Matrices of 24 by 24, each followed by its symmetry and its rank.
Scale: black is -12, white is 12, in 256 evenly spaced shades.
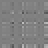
symmetric, rank one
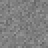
neither, full rank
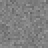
neither, full rank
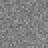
neither, full rank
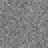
neither, full rank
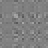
symmetric, rank two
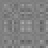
symmetric, rank two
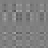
neither, rank one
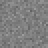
neither, full rank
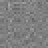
neither, rank five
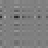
neither, rank one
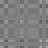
symmetric, rank one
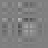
symmetric, rank one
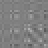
symmetric, rank two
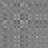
symmetric, rank two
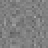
neither, rank five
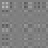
symmetric, rank one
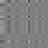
neither, rank one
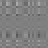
neither, rank one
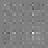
symmetric, rank two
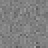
neither, rank five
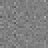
neither, rank five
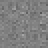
neither, rank five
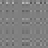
neither, rank one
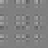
symmetric, rank one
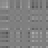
symmetric, rank one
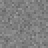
neither, full rank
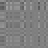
neither, rank one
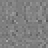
neither, rank five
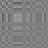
symmetric, rank two
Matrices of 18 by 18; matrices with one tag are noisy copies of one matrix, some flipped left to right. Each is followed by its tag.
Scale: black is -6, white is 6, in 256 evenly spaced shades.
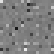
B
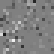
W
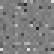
B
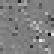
W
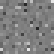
B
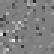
W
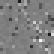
W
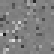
W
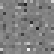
B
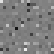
B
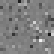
W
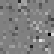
W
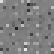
B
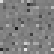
B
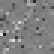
W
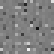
B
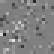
W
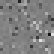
W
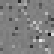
W
